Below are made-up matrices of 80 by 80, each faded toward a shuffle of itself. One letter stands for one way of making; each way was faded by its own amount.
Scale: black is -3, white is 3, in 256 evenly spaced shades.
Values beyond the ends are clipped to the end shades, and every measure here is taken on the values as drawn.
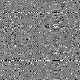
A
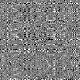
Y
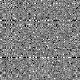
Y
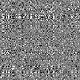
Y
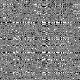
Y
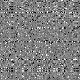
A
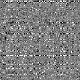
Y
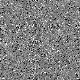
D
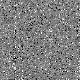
D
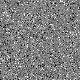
D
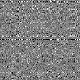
Y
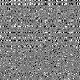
Y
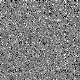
D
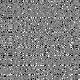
A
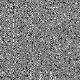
D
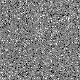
D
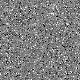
D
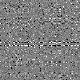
A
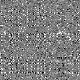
A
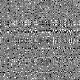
A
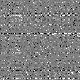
A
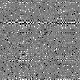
A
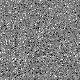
D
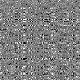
Y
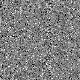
D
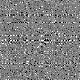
A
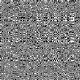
Y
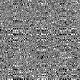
Y
